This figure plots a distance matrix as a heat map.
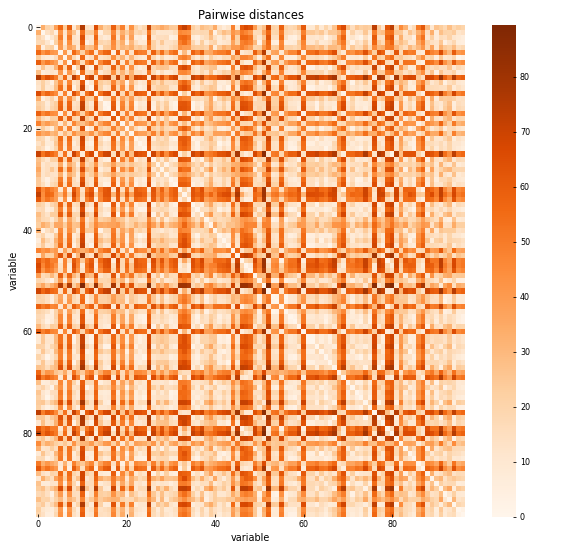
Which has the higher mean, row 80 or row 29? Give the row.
80
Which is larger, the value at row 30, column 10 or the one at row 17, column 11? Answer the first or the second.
the first
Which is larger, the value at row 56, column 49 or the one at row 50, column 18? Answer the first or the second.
the first
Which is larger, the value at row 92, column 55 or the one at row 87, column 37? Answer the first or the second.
the second
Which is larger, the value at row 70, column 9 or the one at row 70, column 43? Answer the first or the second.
the second
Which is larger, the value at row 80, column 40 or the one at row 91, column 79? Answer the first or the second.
the second
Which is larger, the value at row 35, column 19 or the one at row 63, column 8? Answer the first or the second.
the first
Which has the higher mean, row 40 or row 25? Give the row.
25
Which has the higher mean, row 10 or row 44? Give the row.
10
